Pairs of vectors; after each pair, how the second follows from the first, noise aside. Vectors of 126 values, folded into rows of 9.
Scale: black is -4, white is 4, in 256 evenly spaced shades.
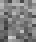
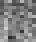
negated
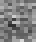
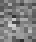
negated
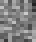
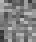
reversed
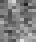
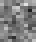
wrapped around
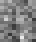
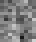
negated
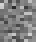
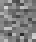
reversed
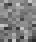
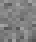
shrunk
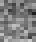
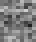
wrapped around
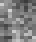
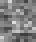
wrapped around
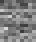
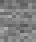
shrunk
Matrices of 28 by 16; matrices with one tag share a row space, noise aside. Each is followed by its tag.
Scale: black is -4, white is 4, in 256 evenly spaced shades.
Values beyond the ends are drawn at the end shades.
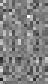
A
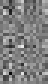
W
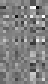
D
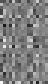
A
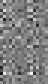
A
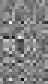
W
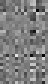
D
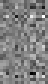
D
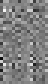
A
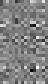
D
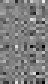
D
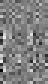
A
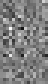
W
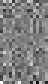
A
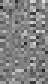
D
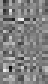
W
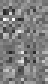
W
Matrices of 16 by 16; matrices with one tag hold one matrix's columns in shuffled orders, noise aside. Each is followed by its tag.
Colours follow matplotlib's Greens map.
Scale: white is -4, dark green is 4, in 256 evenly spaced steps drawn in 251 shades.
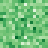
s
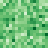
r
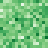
s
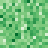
r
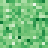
s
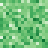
s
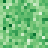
r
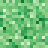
s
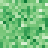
s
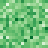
s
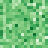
r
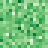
r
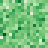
r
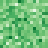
s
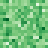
s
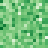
r
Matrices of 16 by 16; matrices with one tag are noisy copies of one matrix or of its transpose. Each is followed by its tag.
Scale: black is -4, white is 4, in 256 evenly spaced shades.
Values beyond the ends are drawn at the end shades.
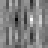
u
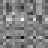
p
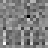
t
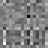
t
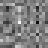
p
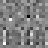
t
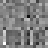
t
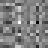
p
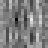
u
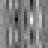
u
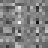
p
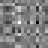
p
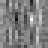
u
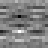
u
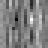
u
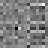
t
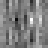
u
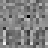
t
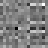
t
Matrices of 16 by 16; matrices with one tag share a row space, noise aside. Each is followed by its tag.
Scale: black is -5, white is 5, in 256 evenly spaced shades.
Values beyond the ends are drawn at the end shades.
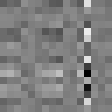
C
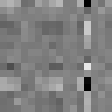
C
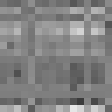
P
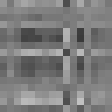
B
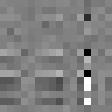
C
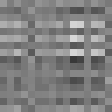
P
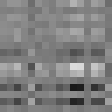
P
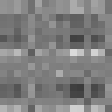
P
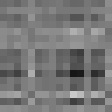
P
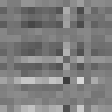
B
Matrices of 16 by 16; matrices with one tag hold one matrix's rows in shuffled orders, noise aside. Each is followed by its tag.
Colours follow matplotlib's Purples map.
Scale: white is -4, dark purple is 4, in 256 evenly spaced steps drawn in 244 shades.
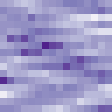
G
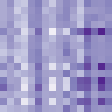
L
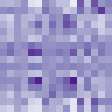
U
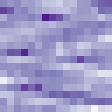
G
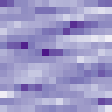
G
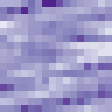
G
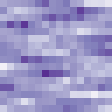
G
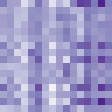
L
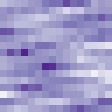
G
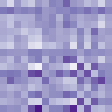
U
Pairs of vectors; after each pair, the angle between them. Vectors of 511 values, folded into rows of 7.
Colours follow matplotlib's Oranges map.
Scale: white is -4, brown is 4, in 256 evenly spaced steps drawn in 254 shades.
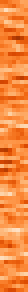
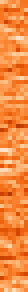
nearly opposite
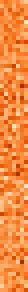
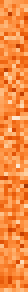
partly opposed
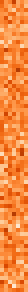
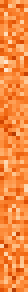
orthogonal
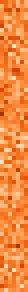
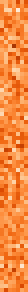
nearly opposite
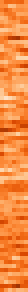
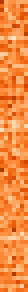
partly opposed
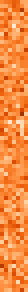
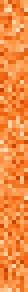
partly aligned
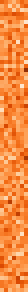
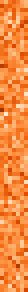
partly opposed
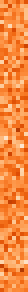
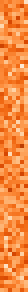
partly opposed
